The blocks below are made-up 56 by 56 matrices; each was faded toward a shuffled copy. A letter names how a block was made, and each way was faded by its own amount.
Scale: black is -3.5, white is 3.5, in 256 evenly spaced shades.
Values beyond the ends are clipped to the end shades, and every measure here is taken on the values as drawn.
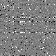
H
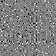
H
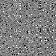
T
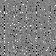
T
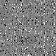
T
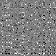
H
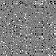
H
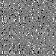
T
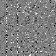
T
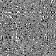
H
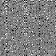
T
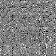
T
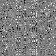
T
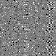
T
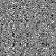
T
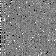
T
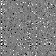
T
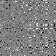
H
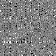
T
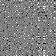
H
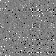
H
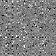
T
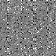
T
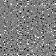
T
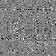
H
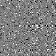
T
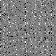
T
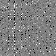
T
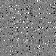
H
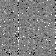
T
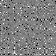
H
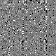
T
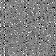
T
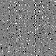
T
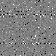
H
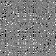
T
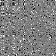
T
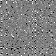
H
